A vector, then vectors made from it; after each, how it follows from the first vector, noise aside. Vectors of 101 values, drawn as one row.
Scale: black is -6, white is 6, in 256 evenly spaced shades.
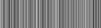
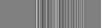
partly zeroed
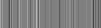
partly zeroed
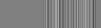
partly zeroed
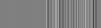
partly zeroed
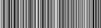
scaled up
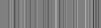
partly zeroed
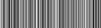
scaled up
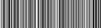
scaled up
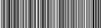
scaled up
